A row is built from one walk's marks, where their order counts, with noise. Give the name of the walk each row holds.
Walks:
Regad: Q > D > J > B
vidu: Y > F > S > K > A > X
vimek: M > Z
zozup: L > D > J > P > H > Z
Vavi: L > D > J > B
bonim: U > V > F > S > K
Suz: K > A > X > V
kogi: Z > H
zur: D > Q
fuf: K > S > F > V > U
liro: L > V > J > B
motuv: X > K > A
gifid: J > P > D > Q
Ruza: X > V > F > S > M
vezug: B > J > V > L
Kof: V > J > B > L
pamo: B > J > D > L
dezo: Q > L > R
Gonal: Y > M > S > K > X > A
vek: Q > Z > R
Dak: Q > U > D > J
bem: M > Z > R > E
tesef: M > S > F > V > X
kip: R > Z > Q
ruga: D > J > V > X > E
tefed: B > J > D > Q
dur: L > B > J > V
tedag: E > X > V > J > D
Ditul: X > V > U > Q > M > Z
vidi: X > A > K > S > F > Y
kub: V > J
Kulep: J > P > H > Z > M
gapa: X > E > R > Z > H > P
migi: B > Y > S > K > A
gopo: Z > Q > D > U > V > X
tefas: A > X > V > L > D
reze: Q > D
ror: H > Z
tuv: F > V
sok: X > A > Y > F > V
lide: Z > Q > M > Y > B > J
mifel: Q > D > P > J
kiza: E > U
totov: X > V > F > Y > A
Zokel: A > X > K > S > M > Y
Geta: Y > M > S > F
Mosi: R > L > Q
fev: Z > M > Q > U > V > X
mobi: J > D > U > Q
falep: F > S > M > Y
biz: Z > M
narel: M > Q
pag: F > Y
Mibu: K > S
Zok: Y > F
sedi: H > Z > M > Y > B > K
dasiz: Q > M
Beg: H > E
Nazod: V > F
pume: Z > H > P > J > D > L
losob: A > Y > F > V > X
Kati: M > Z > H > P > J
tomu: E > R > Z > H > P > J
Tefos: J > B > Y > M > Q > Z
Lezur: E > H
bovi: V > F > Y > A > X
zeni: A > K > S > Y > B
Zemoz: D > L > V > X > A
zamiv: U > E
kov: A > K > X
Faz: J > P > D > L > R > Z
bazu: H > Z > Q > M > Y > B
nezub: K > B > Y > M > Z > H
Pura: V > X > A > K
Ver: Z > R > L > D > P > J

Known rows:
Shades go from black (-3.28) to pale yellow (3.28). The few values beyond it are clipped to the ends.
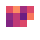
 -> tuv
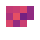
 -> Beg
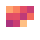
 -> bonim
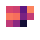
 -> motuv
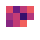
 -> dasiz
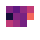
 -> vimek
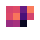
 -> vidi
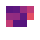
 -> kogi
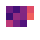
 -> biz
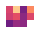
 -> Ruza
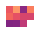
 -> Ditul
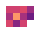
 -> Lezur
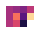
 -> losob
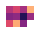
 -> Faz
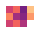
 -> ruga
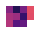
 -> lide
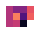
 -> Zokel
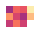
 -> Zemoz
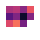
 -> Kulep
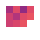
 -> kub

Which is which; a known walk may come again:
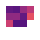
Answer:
kogi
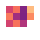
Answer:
ruga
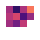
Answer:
vek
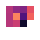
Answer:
Zokel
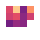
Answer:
Ruza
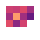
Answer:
Lezur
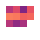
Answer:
Pura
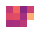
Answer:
bovi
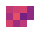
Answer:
Beg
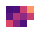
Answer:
Ver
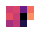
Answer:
vidu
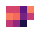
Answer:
motuv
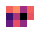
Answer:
falep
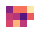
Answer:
zozup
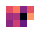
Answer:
pag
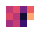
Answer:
Zok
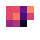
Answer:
vidi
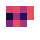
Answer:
tesef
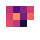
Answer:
kov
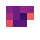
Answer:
sedi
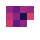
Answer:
bazu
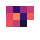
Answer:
zeni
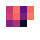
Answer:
sok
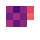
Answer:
fev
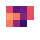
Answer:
Suz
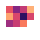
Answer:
reze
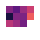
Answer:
vimek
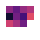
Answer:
Kati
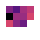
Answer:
bem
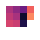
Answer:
Gonal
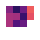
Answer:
lide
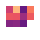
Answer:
totov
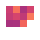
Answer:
Nazod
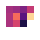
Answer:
losob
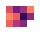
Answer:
Mibu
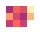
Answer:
Zemoz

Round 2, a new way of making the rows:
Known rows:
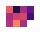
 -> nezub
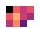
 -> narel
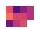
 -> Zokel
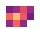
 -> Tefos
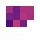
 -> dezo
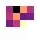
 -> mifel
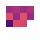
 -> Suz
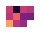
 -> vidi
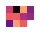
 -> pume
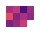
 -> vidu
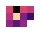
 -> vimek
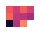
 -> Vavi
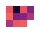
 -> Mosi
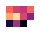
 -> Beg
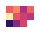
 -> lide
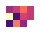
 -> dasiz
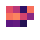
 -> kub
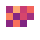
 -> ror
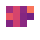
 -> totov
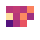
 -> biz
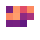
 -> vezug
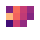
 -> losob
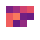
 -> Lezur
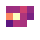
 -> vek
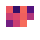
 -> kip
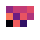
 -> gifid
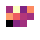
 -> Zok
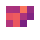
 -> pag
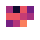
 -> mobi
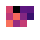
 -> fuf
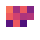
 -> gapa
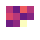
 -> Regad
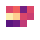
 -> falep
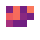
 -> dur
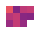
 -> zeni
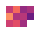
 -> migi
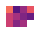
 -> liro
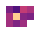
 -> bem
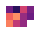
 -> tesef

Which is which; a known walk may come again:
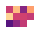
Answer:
sedi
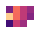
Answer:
losob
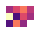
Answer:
dasiz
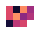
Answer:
Ver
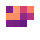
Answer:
vezug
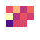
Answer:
bazu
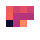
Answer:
Vavi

